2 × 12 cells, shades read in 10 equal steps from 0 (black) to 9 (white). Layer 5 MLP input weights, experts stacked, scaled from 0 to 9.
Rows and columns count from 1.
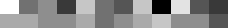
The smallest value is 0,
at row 1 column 9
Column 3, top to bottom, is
5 5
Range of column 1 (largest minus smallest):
3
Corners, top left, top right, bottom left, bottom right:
9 2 6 3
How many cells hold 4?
3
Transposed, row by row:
9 6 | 4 6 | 5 5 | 2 5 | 7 6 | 4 4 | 3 5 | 7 6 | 0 7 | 8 5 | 3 5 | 2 3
